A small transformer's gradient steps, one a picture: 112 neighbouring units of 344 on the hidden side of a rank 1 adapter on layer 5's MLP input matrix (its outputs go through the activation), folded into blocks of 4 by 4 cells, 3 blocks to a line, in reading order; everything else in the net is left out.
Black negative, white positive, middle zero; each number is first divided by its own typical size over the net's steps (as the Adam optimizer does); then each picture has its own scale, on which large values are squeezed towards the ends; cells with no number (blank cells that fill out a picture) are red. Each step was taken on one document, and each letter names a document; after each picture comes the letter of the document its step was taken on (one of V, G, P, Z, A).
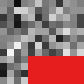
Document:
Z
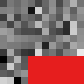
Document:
Z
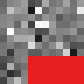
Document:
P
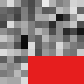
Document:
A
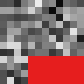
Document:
Z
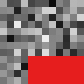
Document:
A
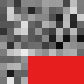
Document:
Z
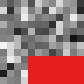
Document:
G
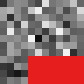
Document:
P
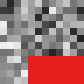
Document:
G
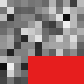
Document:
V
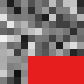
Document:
A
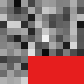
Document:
A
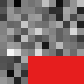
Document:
Z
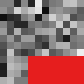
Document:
Z
